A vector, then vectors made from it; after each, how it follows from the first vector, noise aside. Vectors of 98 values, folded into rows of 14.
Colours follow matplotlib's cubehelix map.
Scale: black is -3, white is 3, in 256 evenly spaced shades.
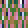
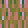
shrunk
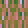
shrunk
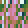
sign-scrambled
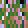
sign-scrambled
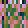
sign-scrambled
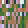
sign-scrambled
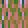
shrunk
